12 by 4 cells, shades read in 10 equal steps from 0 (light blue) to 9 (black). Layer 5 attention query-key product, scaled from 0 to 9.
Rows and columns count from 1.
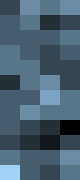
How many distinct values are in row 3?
2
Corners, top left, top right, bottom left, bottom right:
6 3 0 4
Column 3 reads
4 7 5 6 6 3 2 4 7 8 5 6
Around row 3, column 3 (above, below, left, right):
7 6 5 4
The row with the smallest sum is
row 12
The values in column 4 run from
3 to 9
